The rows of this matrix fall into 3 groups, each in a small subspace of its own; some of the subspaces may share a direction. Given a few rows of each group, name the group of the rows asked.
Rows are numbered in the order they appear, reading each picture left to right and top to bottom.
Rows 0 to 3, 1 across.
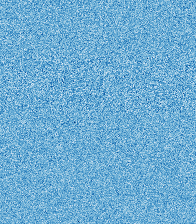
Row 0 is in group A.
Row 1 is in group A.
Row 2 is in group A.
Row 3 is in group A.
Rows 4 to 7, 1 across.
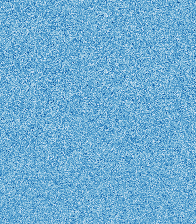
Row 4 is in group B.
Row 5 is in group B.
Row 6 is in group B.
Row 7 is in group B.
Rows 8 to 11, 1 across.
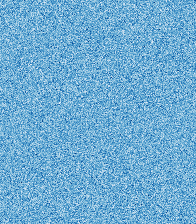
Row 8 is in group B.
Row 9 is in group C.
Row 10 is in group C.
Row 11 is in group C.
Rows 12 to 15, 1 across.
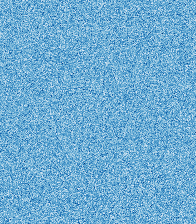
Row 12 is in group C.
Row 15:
C
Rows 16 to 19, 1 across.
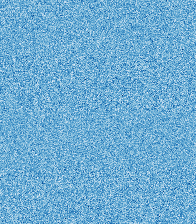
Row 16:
B
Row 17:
C
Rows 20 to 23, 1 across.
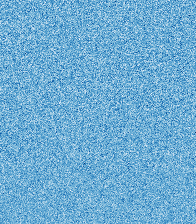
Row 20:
A
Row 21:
C
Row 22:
A
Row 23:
B
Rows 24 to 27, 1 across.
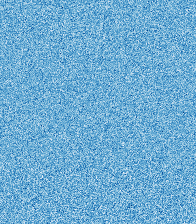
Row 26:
B
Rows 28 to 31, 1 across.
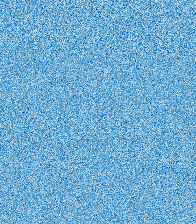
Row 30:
C
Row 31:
C
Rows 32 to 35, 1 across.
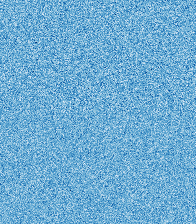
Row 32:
C
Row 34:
A
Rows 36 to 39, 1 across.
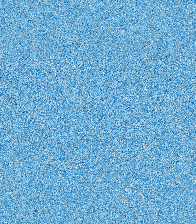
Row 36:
B
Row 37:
A
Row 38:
C
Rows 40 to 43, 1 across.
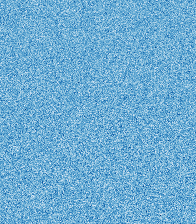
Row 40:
A
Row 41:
A
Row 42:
B
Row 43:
A
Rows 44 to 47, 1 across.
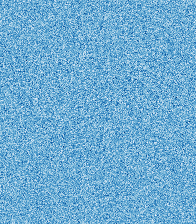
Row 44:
B
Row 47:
A
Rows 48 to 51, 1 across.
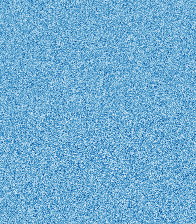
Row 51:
C
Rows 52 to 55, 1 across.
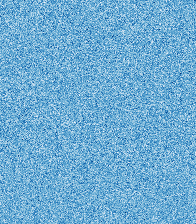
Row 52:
B
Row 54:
A
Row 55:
C
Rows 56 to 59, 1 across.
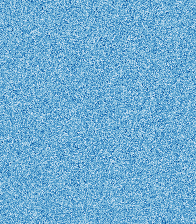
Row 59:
B
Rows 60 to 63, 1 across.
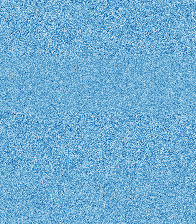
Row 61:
A
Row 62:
B
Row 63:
A
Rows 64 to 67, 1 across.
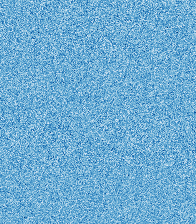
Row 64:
C
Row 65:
A
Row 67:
A
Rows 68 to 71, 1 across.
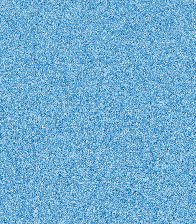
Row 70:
B
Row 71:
C
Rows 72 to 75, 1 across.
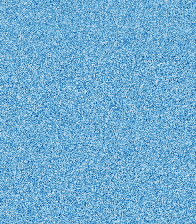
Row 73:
C
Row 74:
A
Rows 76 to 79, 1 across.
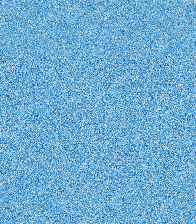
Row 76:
B
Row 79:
B
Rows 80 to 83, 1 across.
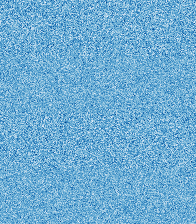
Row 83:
A
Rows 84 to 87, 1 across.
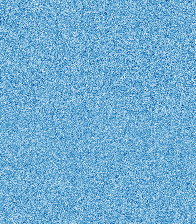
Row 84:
A
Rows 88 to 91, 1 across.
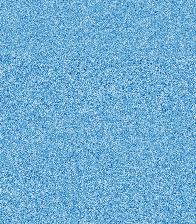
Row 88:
A
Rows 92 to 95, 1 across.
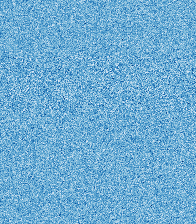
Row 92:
C
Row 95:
C
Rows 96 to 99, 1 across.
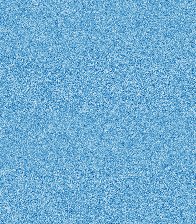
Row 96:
A
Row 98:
B
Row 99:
B
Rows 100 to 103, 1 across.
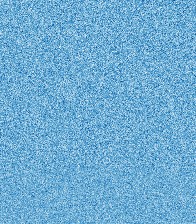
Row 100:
C
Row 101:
B
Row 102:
A
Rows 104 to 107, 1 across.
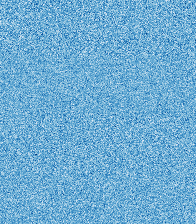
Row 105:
B
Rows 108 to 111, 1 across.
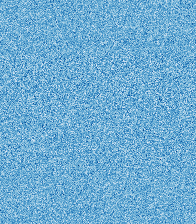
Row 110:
A
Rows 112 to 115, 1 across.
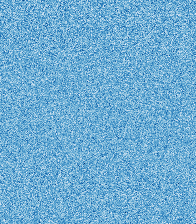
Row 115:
C
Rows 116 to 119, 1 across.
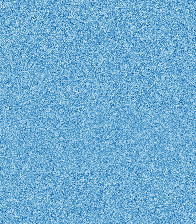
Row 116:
B
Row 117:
C
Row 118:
A
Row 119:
A
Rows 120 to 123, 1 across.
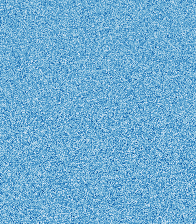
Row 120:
A
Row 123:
B
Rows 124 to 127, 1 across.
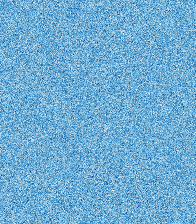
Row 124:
B
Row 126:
B
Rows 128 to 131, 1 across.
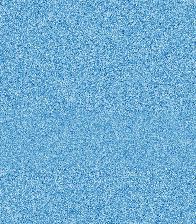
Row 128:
B
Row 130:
A
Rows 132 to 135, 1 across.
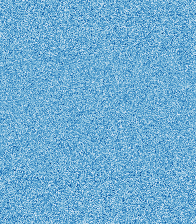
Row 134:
B
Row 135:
B
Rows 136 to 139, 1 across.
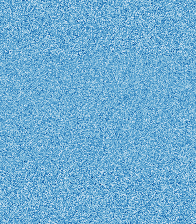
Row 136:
C
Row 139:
C
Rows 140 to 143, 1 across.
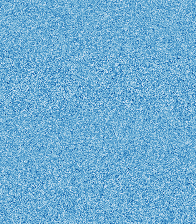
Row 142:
A
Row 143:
B
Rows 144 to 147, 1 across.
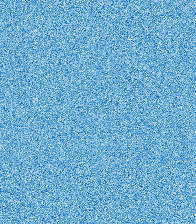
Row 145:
C
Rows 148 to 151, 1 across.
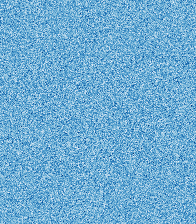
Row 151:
A
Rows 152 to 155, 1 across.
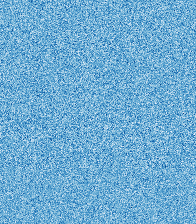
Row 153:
A
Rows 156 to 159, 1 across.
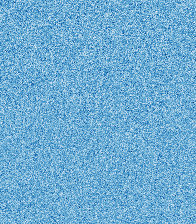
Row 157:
B
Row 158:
C
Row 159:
A
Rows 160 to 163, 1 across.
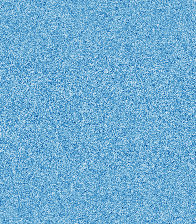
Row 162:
A
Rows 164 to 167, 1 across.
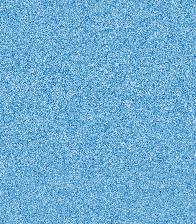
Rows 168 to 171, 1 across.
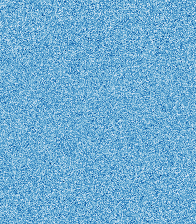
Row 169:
B
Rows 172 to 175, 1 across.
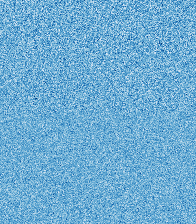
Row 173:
C
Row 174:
A
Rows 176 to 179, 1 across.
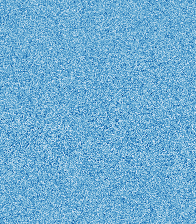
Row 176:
A
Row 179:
B
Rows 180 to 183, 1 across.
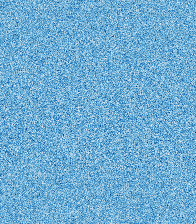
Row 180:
B
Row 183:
B
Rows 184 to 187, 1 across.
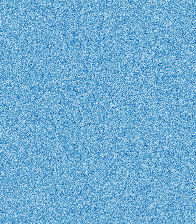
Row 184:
A
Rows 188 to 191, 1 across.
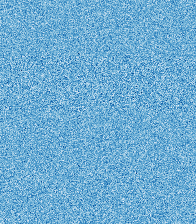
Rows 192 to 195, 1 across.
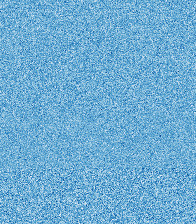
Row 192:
B
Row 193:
C
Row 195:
C
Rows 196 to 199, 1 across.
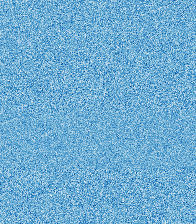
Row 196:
C
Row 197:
A
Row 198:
A
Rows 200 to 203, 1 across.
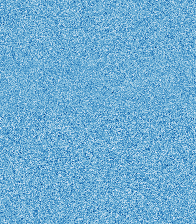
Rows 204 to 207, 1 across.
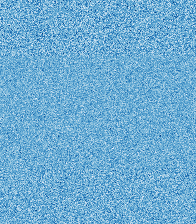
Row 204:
A
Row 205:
C
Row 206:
B
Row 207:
C
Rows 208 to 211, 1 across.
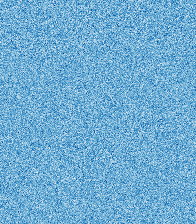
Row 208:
A
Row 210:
C
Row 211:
A
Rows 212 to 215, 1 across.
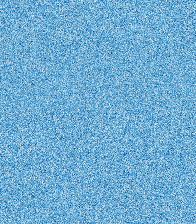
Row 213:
A
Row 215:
A
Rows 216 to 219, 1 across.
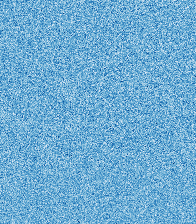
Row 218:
B
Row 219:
A
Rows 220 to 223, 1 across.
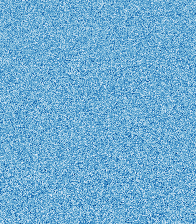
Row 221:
B
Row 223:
B
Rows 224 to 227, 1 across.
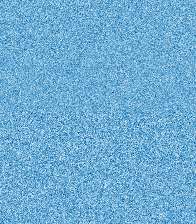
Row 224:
A
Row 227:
B
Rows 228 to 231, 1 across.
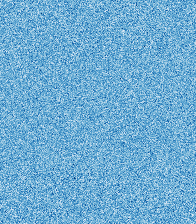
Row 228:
B
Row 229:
C
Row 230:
B
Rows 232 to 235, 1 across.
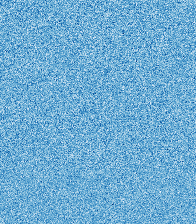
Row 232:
B
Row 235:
B
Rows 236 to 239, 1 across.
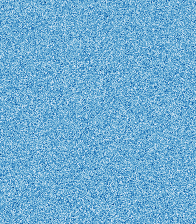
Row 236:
B
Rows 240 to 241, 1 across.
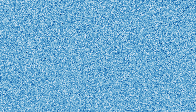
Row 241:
A
